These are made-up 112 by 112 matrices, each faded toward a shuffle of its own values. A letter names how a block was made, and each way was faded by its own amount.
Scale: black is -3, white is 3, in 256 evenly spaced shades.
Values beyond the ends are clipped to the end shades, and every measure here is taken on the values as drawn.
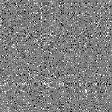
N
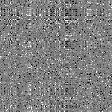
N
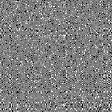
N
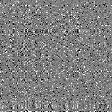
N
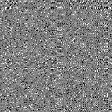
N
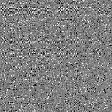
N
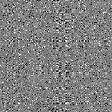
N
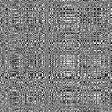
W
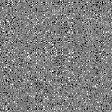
N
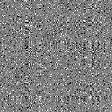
N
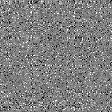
N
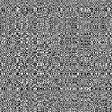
W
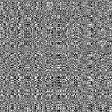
W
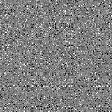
N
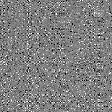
N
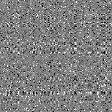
N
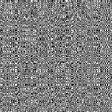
W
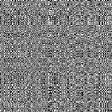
W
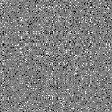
N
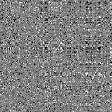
N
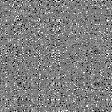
N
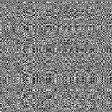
W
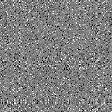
N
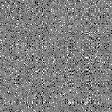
N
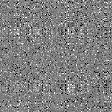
N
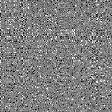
N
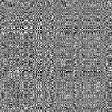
W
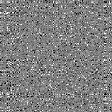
N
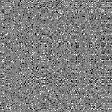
N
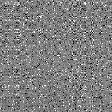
N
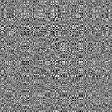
W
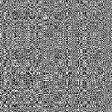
W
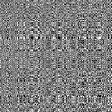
W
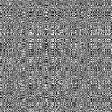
W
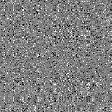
N
